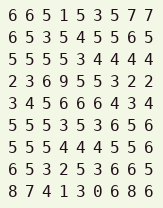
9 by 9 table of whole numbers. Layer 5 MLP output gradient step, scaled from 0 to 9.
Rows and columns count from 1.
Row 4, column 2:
3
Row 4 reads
2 3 6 9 5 5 3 2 2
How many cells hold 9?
1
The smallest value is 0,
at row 9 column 6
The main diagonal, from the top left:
6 5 5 9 6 3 5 6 6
